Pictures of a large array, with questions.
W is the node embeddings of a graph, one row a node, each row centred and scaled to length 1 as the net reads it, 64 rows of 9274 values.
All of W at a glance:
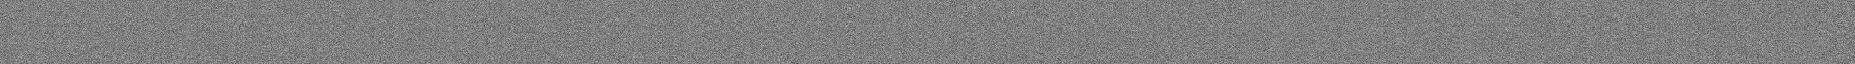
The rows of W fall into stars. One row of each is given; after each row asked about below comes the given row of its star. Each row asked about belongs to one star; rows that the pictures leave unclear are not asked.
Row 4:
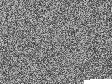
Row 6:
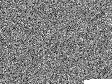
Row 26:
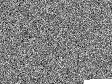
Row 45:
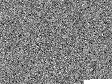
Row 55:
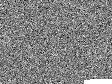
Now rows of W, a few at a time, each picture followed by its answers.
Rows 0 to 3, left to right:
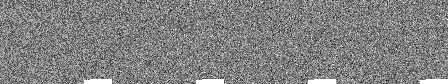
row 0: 45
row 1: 26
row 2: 55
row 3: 6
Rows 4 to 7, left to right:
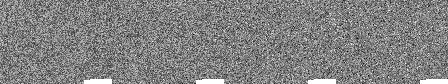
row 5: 26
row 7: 4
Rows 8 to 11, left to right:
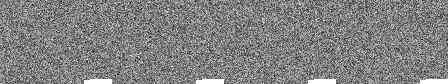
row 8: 4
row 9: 26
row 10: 4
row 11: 45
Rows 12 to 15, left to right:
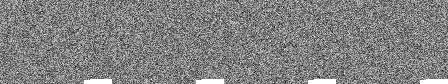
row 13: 45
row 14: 6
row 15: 26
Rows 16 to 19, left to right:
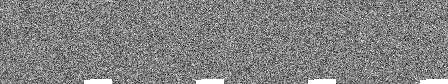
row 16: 26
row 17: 6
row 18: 55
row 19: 45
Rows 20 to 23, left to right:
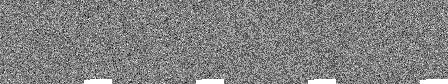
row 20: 55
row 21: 4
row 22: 4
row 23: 6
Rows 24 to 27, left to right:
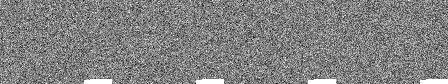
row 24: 55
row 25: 26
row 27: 6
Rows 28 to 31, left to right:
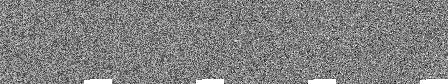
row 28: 4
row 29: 45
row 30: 26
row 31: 55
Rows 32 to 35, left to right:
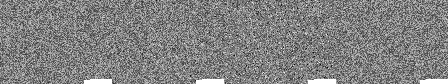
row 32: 55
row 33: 4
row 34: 45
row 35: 6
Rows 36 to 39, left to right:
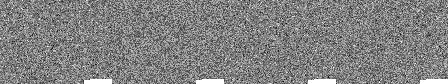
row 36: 4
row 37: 26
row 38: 55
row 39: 55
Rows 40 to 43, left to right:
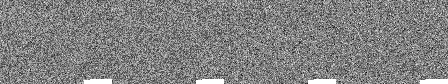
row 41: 55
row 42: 26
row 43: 6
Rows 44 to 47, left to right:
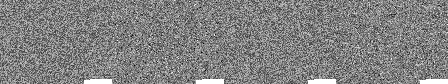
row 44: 55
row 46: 4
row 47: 6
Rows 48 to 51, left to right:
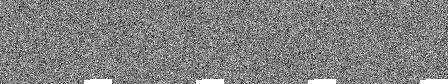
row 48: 55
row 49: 45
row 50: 55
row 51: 26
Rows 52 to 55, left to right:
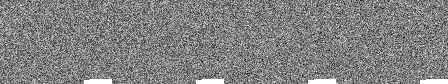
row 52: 4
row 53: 6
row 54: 4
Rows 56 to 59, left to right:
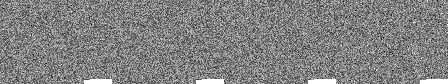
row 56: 26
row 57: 4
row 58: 4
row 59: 6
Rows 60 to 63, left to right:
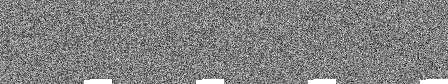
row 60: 26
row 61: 55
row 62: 6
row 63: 45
